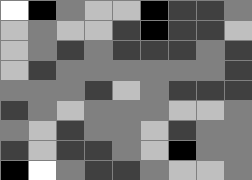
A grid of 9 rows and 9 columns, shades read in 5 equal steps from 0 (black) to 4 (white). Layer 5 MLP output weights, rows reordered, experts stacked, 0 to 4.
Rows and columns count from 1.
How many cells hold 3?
18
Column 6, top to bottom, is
0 0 1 2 2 2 3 3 2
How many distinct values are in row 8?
4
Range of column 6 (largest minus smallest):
3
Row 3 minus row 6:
2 0 -2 0 -1 -1 -2 -1 -1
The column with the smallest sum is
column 7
